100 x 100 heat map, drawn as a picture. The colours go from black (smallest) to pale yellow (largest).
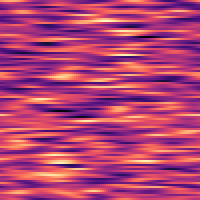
Grain: streaks across. Histogram: bell-shaped. Mirror symmetry: none. Ninth with the highest average: bottom left.
